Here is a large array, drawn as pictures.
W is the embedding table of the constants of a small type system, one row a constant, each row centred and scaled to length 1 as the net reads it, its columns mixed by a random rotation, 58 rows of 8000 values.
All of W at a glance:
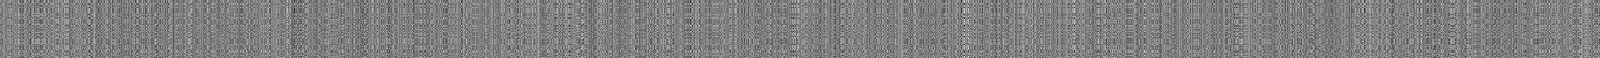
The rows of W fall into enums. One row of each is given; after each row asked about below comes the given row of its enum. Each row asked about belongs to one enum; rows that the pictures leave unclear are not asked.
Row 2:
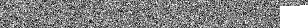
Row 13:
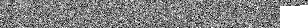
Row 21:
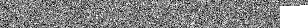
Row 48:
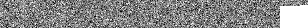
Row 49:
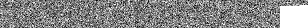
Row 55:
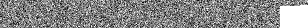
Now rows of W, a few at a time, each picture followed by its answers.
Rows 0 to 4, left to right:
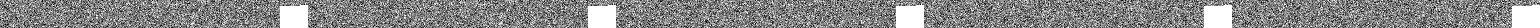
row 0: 21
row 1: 21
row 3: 55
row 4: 55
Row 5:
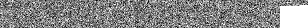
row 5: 49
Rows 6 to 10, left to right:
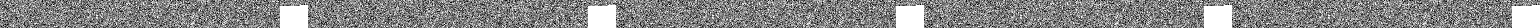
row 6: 21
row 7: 55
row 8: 21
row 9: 21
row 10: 21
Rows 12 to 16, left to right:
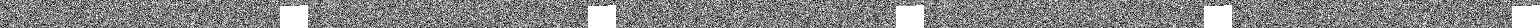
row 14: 55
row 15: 13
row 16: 21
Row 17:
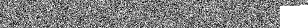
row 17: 55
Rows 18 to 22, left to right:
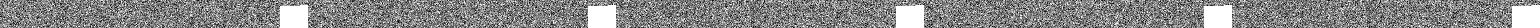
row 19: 2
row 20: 49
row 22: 49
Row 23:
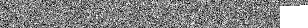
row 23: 21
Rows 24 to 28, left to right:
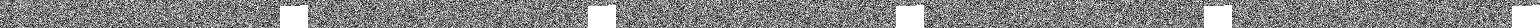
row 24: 13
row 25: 55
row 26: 55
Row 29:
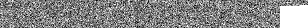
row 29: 49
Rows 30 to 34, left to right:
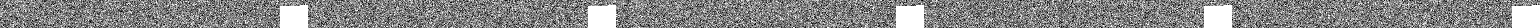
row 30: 2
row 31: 55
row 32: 13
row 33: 49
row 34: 21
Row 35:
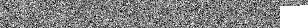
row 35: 48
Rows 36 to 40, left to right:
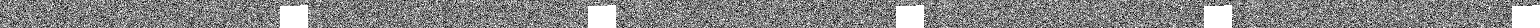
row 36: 55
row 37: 49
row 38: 48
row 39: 13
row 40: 13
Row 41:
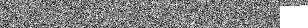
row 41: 21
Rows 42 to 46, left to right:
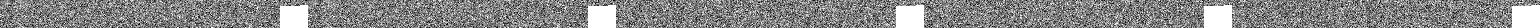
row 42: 13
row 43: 13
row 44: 55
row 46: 49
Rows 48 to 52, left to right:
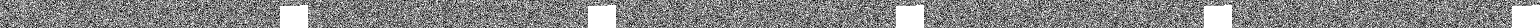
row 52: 55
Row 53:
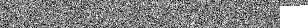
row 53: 21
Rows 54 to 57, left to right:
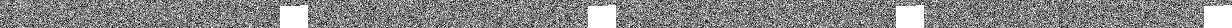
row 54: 13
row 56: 2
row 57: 49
